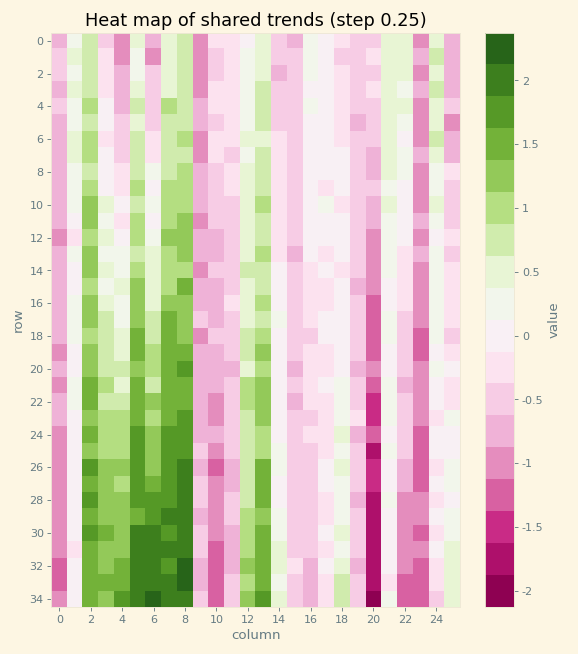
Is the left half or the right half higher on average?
left
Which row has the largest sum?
34
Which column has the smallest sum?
20
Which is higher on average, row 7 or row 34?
row 34
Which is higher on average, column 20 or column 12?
column 12
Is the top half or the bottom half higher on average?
bottom
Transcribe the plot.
Title: Heat map of shared trends (step 0.25)
x-axis: column, ticks 0 2 4 6 8 10 12 14 16 18 20 22 24
y-axis: row, ticks 0 2 4 6 8 10 12 14 16 18 20 22 24 26 28 30 32 34 (0 at the top)
Colour bar: value, ticks -2 -1.5 -1 -0.5 0 0.5 1 1.5 2
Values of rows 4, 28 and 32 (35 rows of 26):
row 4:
-0.5 0.25 1 0 -0.75 0.75 -0.5 1 0.75 -0.75 -0.25 -0.25 0.25 0.75 -0.5 -0.5 0.25 0 -0.25 -0.5 -0.5 0.5 0.5 -1 0.5 -0.5
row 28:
-1 0 1.75 1.25 1.25 1.75 1.75 1.75 2 -0.5 -1 -0.5 0.75 1.5 0 -0.5 -0.5 -0.25 0.25 -0.75 -1.75 0.25 -1 -1 -0.25 0
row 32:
-1.25 0 1.5 1.25 1.5 2 2 1.75 2.25 -0.75 -1.25 -0.75 1.25 1.5 0.5 -0.25 -0.75 0 0.5 -0.75 -1.75 0 -1 -1.25 -0.25 0.5
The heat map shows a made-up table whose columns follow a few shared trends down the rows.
